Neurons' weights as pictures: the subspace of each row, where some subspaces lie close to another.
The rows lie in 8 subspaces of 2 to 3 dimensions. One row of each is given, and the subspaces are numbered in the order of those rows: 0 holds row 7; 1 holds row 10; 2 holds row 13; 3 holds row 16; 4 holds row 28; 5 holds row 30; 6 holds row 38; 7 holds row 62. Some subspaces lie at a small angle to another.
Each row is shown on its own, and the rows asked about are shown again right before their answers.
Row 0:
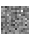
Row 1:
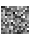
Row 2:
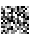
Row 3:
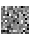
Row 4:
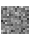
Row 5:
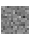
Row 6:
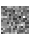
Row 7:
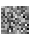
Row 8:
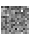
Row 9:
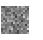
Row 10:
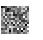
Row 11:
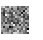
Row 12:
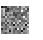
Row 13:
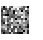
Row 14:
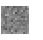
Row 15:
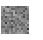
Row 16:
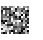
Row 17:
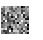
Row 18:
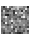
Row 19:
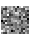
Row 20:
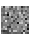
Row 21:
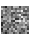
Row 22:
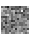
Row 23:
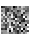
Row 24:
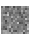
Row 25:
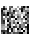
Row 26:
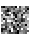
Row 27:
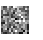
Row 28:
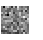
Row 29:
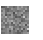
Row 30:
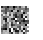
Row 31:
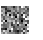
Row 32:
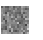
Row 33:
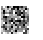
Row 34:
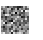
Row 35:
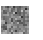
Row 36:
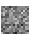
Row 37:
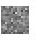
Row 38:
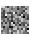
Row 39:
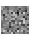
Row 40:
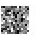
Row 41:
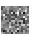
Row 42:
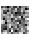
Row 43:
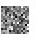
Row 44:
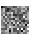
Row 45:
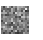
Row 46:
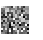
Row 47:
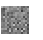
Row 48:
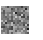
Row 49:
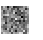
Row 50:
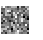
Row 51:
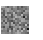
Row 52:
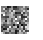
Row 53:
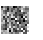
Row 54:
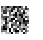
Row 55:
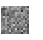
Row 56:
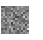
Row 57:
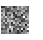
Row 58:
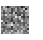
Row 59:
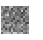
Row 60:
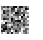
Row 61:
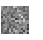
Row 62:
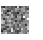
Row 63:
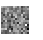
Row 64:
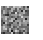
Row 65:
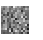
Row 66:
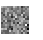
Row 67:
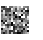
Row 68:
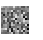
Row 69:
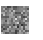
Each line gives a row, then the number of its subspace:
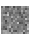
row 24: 4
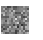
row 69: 6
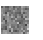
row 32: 4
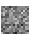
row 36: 6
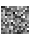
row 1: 0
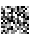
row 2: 7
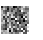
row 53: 2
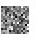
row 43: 3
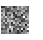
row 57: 0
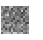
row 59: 6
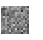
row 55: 1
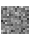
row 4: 7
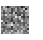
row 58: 7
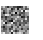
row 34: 5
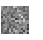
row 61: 2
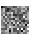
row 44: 1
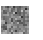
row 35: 3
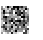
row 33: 2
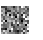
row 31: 7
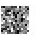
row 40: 7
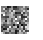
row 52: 6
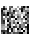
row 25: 2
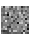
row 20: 4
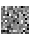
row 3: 7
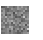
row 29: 0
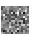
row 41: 5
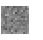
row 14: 5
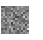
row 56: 5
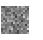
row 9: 4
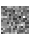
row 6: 6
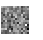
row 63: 3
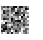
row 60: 3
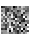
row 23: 0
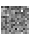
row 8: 1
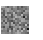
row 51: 0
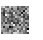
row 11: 6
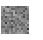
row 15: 1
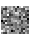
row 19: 7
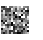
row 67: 3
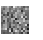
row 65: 0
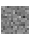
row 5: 6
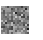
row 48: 3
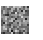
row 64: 5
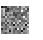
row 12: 1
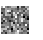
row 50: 7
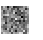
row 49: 2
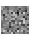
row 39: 5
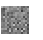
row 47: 1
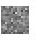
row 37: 3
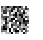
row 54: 5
